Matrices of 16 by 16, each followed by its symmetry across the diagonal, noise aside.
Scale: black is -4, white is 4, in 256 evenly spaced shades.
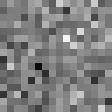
antisymmetric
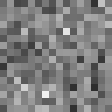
neither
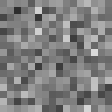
neither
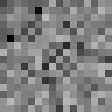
symmetric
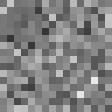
symmetric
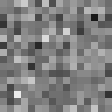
antisymmetric
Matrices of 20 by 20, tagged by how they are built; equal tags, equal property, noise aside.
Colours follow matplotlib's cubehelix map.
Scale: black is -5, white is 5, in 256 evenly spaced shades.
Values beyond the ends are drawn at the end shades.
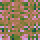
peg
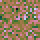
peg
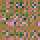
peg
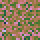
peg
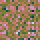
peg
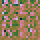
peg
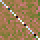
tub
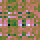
peg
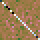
tub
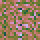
peg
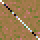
tub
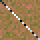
tub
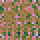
peg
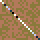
tub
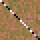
tub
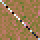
tub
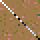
tub
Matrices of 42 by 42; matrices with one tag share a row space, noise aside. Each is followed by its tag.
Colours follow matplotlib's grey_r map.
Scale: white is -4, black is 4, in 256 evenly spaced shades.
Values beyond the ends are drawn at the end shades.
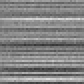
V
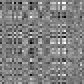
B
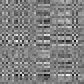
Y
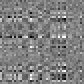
B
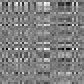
Y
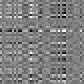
B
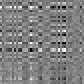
B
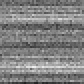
V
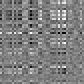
B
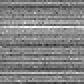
V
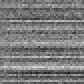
V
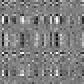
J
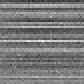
V
